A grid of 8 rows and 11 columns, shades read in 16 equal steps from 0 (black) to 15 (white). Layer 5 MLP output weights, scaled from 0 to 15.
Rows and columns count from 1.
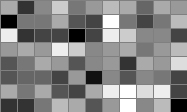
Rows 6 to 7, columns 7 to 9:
8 5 8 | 14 15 13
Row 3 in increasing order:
0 3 4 4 4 4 8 8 12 14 14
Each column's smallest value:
0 3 4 4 0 1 8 3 4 7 0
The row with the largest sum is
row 4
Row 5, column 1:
5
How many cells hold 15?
3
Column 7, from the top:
11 15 14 9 9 8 14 9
